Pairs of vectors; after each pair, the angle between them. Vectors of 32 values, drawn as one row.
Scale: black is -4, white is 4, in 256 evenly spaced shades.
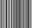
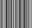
partly aligned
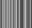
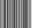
partly opposed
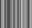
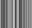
partly opposed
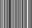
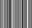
nearly parallel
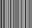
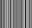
nearly parallel
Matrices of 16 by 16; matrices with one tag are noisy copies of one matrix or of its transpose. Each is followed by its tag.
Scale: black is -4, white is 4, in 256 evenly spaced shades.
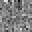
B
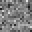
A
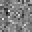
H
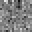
B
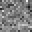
A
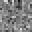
B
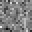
A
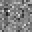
H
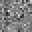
H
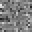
B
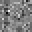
H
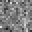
A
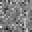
A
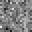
A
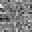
B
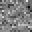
A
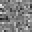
B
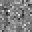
H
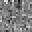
B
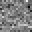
A
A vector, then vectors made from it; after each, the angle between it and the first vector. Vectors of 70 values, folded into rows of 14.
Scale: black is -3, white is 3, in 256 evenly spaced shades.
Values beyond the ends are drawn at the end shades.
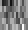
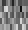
partly aligned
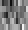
nearly parallel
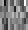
orthogonal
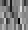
partly aligned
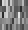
partly opposed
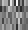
partly opposed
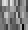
nearly opposite
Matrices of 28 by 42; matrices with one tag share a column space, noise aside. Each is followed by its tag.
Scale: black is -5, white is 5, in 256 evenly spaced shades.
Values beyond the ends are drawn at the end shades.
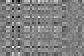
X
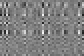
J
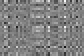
X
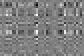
J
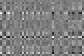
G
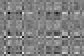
G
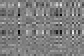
J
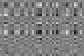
J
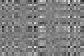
X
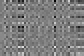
X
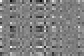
X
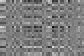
X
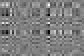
J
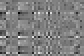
G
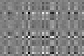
G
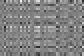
X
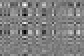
J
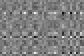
G
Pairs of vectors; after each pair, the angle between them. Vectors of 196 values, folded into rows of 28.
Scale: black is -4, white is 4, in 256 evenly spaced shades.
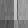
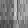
nearly parallel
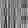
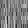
nearly opposite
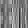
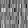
partly opposed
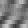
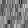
partly opposed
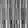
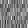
orthogonal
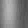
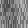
partly opposed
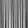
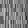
partly aligned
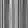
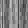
nearly parallel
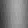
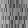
partly opposed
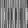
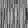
nearly opposite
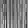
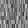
orthogonal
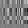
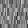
partly opposed
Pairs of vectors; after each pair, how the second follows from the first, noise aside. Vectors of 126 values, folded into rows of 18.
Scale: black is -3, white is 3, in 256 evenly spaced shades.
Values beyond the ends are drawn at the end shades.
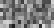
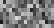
shuffled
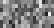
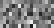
shuffled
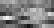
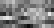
copied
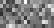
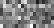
shuffled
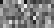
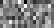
copied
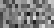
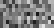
copied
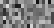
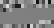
partly zeroed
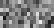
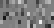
partly zeroed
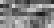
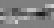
partly zeroed
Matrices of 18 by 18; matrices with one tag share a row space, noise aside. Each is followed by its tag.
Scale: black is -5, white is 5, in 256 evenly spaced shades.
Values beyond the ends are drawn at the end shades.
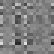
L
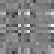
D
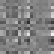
D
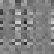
L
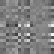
D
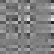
D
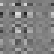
L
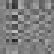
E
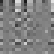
L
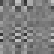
L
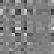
L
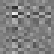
E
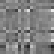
D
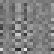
L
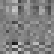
E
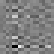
E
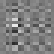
E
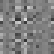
L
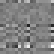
D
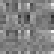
D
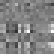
D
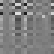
L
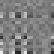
L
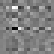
E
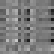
D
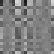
L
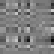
D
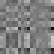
D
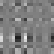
L
